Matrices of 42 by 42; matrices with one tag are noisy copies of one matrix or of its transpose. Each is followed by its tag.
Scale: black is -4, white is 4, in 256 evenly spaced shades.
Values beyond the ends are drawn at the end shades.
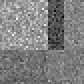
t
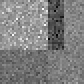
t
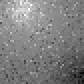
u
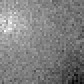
u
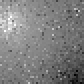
u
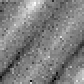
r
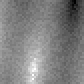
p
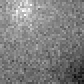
u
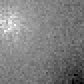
u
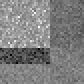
t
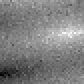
p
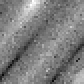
r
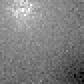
u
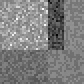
t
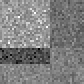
t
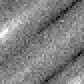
r
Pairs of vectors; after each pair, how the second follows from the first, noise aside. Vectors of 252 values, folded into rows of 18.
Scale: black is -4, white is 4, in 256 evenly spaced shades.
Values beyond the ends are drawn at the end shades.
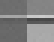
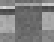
wrapped around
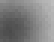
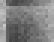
wrapped around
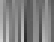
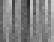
reversed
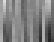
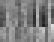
wrapped around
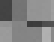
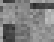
wrapped around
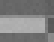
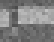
wrapped around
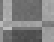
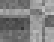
wrapped around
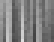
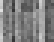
wrapped around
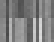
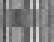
wrapped around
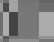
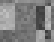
reversed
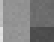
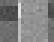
wrapped around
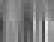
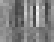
wrapped around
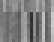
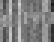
wrapped around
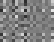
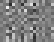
wrapped around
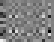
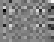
reversed
